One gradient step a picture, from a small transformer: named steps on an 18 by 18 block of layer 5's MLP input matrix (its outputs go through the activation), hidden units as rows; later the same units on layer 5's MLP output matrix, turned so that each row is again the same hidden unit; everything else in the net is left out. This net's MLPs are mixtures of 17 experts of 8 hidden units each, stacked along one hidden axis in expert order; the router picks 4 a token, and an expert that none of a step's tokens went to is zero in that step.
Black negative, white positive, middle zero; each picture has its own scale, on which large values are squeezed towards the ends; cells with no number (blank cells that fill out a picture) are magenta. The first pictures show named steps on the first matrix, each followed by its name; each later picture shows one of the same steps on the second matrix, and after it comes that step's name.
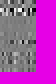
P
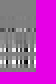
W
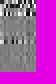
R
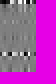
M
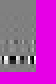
W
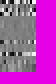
P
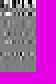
R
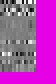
P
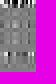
M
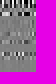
R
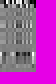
M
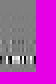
W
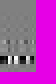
W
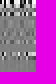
R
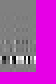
W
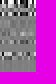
R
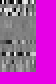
P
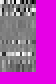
P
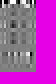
M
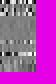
P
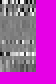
P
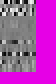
P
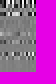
R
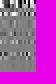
R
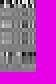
M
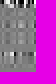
M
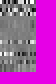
P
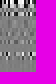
R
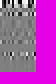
R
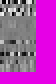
P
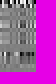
M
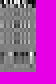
M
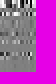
R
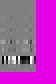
W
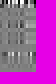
M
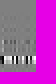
W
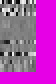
P
